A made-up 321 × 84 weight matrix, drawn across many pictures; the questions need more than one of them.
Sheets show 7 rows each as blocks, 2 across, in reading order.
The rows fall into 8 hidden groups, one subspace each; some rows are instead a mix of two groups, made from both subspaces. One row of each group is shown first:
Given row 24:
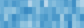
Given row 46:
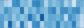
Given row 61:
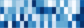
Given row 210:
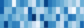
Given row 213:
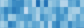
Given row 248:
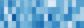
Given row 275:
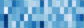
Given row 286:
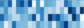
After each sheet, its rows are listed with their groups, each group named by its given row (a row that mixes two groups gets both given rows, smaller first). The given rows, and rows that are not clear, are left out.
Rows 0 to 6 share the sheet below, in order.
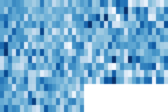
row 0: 275
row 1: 61
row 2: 275
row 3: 275
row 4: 46
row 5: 24
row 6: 210
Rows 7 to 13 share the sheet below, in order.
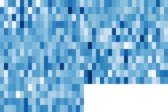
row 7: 24 and 210
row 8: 286
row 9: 61
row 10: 46
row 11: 275
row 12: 275
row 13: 248
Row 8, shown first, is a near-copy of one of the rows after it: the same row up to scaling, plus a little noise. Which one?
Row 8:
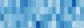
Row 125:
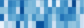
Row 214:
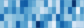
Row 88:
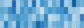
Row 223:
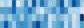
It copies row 214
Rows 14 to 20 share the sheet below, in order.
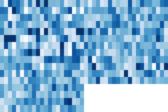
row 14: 213
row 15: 61
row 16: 24
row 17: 61
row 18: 61
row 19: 213
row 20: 275
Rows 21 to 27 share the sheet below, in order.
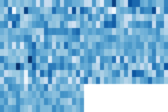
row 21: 213
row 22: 24
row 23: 61
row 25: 248
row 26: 286
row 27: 213
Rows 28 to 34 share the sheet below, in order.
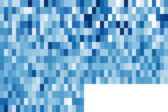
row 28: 24
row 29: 275
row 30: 286
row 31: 213
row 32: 210
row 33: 61
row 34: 275
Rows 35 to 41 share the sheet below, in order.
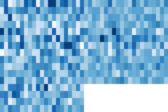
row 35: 213 and 248
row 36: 213
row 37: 286
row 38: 248
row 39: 213
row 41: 213
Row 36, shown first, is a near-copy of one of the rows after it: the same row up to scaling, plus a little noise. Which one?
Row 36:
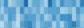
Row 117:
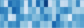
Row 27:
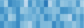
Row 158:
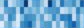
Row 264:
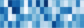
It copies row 158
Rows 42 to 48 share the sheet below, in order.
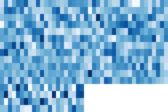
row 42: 213
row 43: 248
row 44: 61
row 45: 24
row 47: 46
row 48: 46
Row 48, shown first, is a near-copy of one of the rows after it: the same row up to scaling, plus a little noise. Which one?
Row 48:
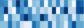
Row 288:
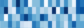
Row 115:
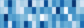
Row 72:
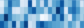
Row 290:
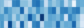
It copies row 288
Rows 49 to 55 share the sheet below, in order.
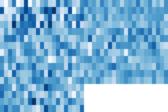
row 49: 24 and 61
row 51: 213
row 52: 275
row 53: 248
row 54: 24
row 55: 210
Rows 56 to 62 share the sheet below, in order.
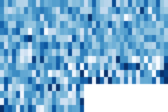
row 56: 213
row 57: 46
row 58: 24
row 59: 213
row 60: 286
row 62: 286
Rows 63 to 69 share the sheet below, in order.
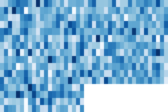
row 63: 213
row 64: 46
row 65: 46
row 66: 213
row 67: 248
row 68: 46
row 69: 248
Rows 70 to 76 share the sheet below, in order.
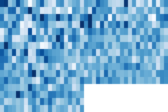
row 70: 24 and 210
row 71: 275
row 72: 46
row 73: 61
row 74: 210
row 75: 61
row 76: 248
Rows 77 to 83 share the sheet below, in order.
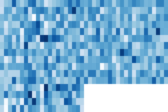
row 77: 210
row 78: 24 and 248
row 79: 210
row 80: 286
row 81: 61
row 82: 248
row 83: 61 and 275
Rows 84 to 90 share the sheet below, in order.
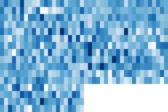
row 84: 210
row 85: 275
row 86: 213
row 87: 275
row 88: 286
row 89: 248
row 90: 24 and 46
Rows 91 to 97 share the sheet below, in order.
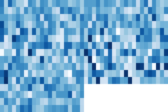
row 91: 213
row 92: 61 and 210
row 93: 46
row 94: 46
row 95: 275
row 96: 213
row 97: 24
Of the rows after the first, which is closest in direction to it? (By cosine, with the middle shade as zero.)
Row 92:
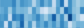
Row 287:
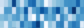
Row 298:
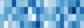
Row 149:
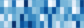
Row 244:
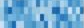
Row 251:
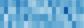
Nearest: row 251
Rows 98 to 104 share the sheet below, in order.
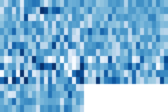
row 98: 210
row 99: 275
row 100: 61
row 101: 61
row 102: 61
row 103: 61
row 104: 24
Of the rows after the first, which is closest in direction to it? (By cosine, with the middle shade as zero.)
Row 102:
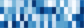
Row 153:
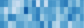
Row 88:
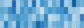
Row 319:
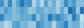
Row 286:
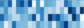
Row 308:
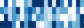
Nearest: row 308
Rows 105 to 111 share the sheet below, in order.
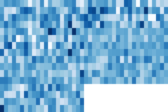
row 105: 24
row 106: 275
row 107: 248
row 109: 286
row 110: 213
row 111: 213 and 286
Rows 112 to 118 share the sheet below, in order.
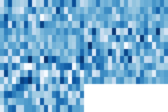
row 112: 46
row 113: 210
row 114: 46
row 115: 46
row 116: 24
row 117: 213
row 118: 213
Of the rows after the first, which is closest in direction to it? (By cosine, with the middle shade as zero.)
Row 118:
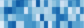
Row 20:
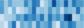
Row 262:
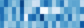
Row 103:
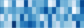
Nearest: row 262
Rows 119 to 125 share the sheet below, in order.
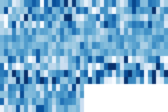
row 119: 275
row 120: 24
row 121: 286
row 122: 213
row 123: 248
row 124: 24
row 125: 286
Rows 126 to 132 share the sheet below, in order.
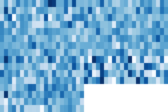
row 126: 248
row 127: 46
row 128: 210
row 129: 210
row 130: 61
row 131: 213
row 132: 248 and 275
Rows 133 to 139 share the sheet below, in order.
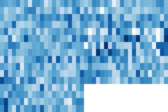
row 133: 24 and 275
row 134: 248
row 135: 213
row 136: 61
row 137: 286
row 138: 61
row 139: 275
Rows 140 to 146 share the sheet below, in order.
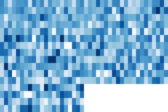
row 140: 46
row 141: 210
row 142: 275
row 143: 213
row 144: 248
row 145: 46 and 61
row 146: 24
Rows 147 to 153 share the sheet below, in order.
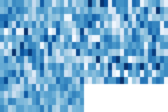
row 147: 275
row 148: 61
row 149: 61
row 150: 24
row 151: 61
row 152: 210
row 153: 213
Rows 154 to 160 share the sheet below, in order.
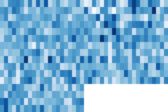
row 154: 213
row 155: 24
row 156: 210
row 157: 248
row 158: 213
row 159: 61
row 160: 275
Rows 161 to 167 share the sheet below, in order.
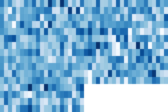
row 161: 213
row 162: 286
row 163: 24
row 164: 61
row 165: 248
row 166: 275
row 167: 24
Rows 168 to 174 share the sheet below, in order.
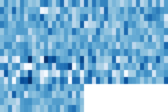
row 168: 210 and 286
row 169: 286
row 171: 275 and 286
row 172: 24
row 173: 46
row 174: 213
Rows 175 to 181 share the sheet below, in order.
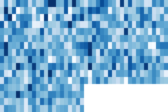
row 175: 248
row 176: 213
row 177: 275
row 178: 275
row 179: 248
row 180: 275
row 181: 248
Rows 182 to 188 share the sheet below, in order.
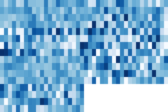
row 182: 61
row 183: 46
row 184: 286
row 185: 61
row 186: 213
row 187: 46
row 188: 46
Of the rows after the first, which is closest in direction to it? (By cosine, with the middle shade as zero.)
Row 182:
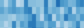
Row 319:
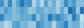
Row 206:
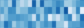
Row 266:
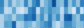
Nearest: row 266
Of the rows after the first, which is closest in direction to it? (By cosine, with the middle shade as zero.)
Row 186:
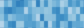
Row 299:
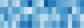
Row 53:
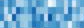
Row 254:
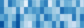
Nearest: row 299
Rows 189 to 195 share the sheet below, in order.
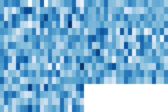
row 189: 24
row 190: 210
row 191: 213
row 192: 213
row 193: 46 and 286
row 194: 24
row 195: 24
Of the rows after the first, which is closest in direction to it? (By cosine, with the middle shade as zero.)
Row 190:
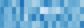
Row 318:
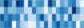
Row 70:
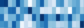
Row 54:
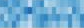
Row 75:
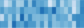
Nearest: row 70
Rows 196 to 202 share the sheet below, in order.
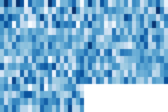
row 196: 61
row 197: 24 and 61
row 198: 248
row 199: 46
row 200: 61
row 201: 46
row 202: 24
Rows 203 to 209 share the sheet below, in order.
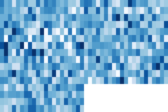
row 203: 210
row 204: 210
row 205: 275
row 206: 286
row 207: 61 and 213
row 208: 210
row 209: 61
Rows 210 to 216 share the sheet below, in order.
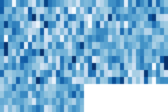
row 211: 275
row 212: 275
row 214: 286
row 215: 24 and 213
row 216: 210
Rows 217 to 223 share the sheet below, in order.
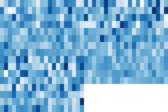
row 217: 24
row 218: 286
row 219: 46
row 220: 248
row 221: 46
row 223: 286
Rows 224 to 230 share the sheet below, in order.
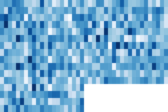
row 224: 275
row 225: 46
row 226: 248
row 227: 46 and 210
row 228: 248
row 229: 24 and 210
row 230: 61 and 286
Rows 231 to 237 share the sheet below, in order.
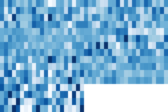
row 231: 248
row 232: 213
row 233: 275
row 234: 61
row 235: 248
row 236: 24
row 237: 24 and 213
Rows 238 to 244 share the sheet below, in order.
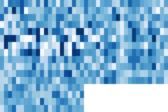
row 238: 213 and 286
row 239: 210
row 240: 24
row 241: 24
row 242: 275
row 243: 24
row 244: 213
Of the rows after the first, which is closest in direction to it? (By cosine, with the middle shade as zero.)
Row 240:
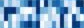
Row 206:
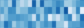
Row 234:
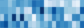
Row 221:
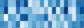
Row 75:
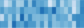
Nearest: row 75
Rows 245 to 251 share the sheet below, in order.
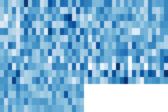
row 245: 213 and 275
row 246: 46
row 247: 213
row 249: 213
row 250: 275
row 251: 46 and 61
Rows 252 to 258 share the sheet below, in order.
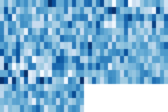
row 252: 248
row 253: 24
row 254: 213
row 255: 275
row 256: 46
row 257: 213
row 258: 210
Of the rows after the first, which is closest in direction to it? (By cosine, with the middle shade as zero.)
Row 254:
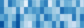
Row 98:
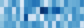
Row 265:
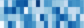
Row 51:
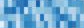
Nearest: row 98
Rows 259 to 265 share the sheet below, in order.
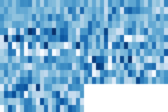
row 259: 286
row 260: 210
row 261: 248
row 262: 210
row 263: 24
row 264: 213
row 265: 213
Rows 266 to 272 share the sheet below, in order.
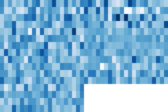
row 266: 210 and 275
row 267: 210
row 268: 24 and 286
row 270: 213
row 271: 248
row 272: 61
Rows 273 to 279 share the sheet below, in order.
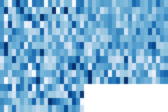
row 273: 46
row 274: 248
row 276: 275
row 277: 210
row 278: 275
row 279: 286
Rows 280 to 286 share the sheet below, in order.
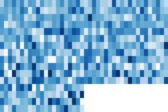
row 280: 210
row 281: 46
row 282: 61
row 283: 286
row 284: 248
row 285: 210
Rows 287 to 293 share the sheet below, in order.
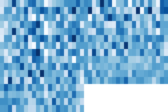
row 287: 210
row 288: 46
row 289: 210
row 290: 46
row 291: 46
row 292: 248 and 275
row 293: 61
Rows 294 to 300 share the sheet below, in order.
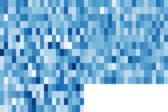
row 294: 46
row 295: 248
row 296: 286
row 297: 286
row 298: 210
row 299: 24
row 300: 61
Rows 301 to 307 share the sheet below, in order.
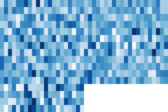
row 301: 213 and 286
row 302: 46
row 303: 46
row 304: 248
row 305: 210
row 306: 275
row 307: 61
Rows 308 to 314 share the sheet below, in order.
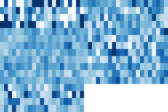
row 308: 286
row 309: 61
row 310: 275
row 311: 24 and 275
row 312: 275
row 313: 61
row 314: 213
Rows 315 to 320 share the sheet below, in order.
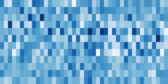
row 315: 46
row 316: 24 and 248
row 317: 213
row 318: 61
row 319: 286
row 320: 275
